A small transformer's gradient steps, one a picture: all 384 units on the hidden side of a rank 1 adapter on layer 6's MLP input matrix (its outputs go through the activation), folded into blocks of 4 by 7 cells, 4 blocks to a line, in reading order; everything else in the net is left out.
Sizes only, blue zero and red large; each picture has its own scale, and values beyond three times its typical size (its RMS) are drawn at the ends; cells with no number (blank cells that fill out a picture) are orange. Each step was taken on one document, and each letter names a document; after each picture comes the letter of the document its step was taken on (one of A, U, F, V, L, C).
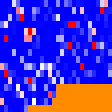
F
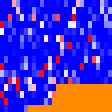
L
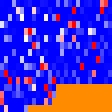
F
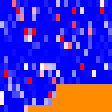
F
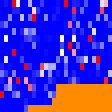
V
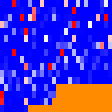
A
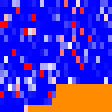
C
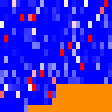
V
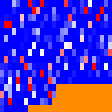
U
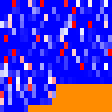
U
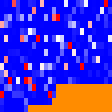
C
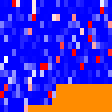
L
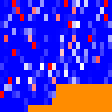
V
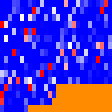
A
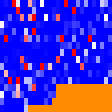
C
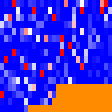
C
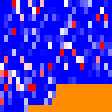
U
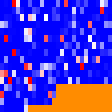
C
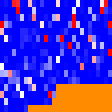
L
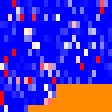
F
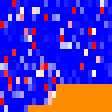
F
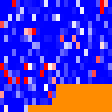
F
